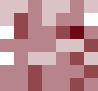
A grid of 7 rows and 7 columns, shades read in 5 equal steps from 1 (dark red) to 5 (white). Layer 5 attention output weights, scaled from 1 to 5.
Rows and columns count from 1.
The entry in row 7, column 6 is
2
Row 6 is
3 3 2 3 3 3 2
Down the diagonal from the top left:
4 2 3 3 3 3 3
